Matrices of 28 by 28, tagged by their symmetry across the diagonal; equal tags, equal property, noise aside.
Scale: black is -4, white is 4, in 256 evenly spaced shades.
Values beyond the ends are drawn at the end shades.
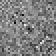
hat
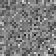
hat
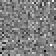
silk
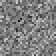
hat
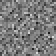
hat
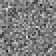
hat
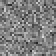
silk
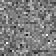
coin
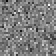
coin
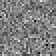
coin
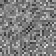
hat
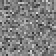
coin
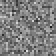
silk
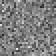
coin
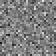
silk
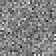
hat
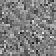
silk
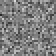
silk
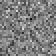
coin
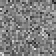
silk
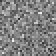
hat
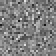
silk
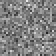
coin
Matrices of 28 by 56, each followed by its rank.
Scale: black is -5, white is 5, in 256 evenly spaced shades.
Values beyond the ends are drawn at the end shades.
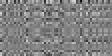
three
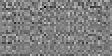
five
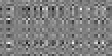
two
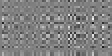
two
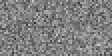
full rank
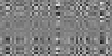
two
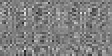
five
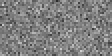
full rank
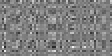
three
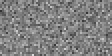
full rank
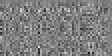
five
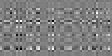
two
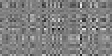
three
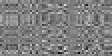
three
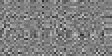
five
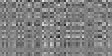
two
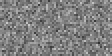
full rank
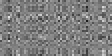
three
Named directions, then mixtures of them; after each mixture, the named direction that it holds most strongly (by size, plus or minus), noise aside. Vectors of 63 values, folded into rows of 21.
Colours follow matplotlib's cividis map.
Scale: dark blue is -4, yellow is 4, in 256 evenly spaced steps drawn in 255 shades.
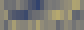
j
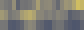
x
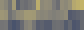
x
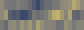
j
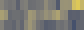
x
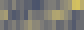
j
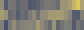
j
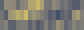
j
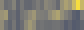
x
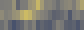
x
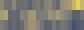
x
